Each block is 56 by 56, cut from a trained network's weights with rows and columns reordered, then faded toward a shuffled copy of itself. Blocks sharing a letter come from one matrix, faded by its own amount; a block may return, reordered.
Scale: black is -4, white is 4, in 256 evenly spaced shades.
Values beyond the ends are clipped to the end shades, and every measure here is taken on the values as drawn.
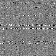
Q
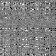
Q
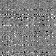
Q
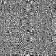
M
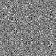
M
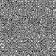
M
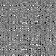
Q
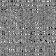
Q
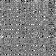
Q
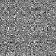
M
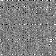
Q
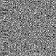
M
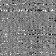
Q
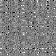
Q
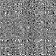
Q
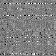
Q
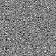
M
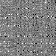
Q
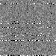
Q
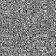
M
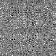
M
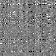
Q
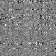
Q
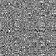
M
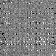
Q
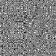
M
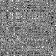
M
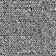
M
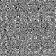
M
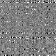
Q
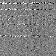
Q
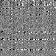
Q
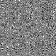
M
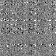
Q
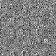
M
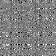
Q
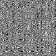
Q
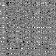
Q
